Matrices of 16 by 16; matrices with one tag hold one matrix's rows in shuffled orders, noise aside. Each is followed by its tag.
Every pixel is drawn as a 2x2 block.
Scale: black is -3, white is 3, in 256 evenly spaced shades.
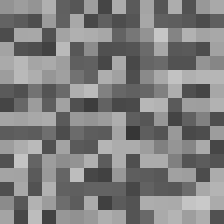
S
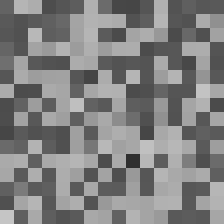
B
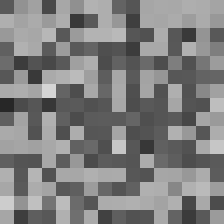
S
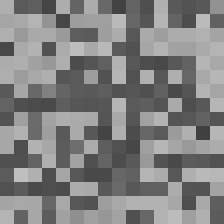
S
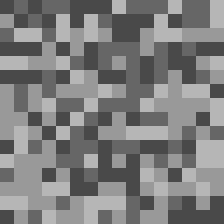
S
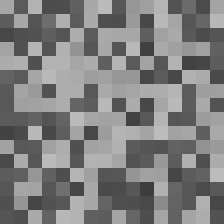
B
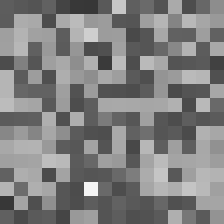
S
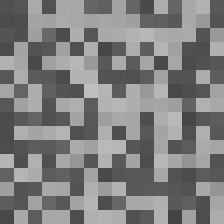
B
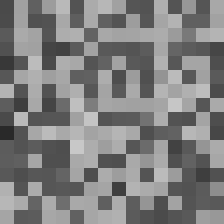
B
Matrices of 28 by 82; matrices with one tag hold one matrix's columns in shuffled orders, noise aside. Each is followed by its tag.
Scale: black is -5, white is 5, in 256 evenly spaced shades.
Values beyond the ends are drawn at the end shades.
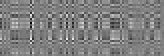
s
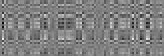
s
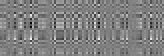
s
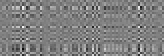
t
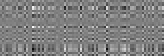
t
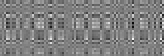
s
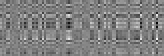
s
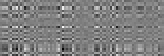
t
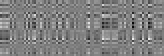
s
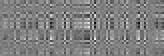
s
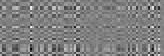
t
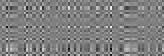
t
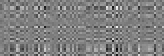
t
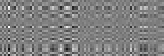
t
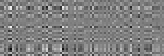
t
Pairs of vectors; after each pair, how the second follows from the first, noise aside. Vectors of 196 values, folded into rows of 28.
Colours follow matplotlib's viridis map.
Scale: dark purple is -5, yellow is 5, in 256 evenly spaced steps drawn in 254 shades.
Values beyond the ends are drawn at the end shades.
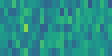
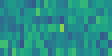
shuffled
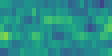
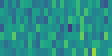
shuffled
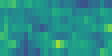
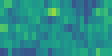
reversed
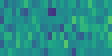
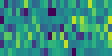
scaled up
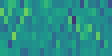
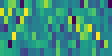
scaled up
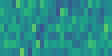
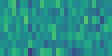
shuffled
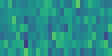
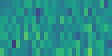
shuffled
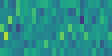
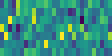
scaled up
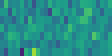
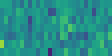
shuffled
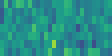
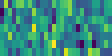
scaled up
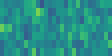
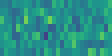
shuffled
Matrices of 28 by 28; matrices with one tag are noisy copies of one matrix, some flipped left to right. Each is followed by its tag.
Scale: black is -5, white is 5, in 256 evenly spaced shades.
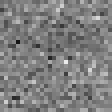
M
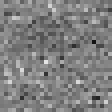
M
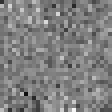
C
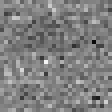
M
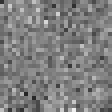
C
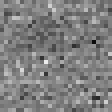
M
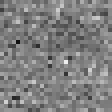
M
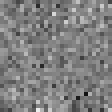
C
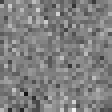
C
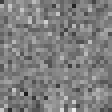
C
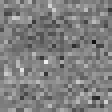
M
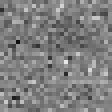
M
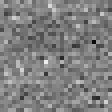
M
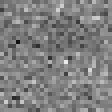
M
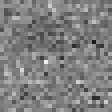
M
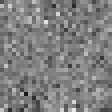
C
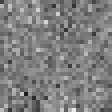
C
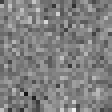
C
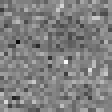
M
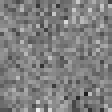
C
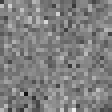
C
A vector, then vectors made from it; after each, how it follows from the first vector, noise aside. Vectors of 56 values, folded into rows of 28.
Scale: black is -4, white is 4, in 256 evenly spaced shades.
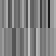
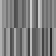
wrapped around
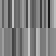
copied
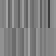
shrunk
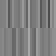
shrunk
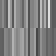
negated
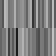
wrapped around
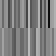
copied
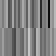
copied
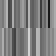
copied
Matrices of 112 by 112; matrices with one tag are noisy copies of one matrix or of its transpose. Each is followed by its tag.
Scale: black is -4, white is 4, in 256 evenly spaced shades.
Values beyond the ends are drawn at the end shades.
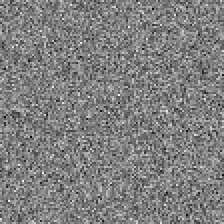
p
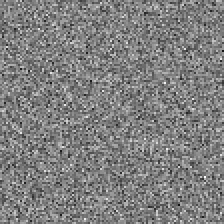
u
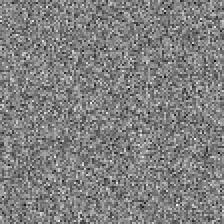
u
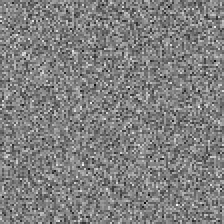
u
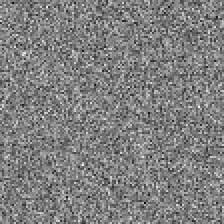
u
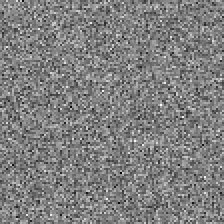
u
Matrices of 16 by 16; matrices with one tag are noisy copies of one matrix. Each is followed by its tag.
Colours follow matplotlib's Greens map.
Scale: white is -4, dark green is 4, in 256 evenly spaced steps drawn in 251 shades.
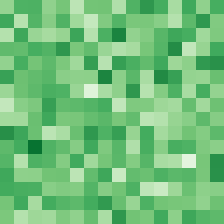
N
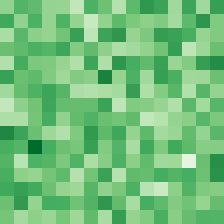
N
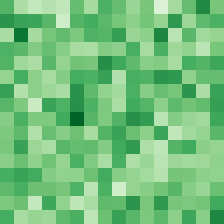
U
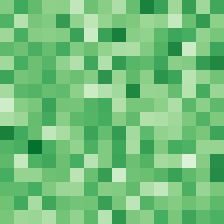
N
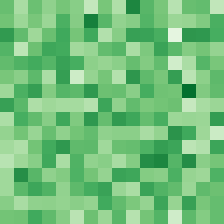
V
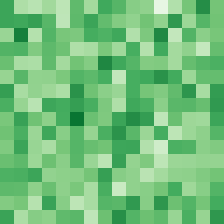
U
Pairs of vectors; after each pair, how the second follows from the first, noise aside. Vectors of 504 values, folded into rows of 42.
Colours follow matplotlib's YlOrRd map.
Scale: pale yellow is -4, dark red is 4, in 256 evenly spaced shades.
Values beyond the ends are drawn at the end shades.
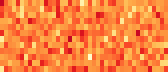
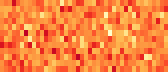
shuffled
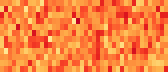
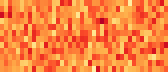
shuffled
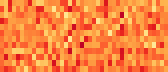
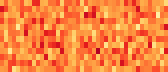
shuffled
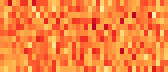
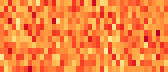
shuffled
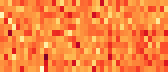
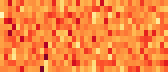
sign-scrambled
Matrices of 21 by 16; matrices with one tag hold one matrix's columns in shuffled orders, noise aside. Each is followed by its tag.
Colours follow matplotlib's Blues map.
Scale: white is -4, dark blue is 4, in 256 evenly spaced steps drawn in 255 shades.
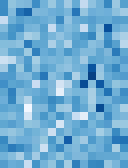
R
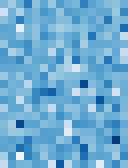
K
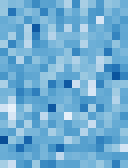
R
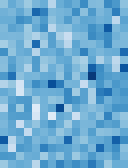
R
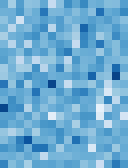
R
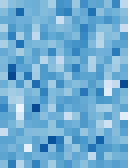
R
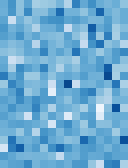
R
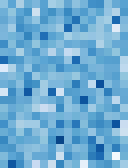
K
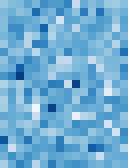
R
